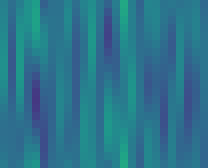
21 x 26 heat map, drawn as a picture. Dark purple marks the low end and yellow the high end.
On average the colour sits 40% of the way up the scale. The values follow a bell shape. The grain runs up and down.
